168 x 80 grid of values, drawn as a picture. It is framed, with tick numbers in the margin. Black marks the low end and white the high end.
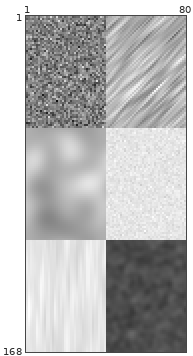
It is made of 3 by 2 panels. Panel 1,1: middling, fine-grained, strong in contrast. Panel 1,2: high, slanting up to the right. Panel 2,1: high, smooth. Panel 2,2: very high, fine-grained, faint in contrast. Panel 3,1: very high, streaked downward, faint in contrast. Panel 3,2: low, blotchy, faint in contrast.
